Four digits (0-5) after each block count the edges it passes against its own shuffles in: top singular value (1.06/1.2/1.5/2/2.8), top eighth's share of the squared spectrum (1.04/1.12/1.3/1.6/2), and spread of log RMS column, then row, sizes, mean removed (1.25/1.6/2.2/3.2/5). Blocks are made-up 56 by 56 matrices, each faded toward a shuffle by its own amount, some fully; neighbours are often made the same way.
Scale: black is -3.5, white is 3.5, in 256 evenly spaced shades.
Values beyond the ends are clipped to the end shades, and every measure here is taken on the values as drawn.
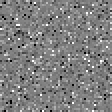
0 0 0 0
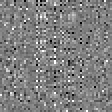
4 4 3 2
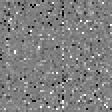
3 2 0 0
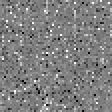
2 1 0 0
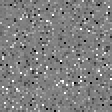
0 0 0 0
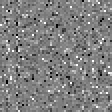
2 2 1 0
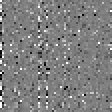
4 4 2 1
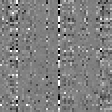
4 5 3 2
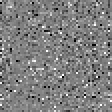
3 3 2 0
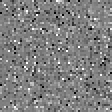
2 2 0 0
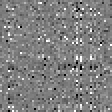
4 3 2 1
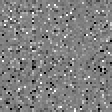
3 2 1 0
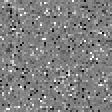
1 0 0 0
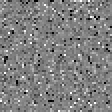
3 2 1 1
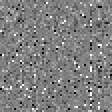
3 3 1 0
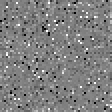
1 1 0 0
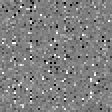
3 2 1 0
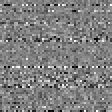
2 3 0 4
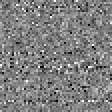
1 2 0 2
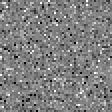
0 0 0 0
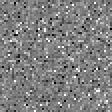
0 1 0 1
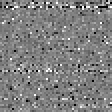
3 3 0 2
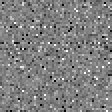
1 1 0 1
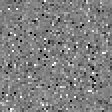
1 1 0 0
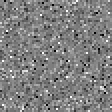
0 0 0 0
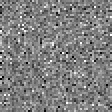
3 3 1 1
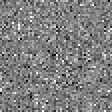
3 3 1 1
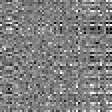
4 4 3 3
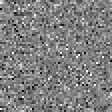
3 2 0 1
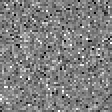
2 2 0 0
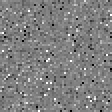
0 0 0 0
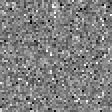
0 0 0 0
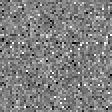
1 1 0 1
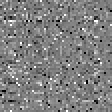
4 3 1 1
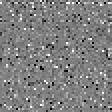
3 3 1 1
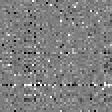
4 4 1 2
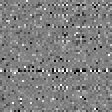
4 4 1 2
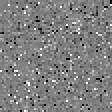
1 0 0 0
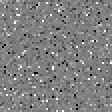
0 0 0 0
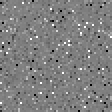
0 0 0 0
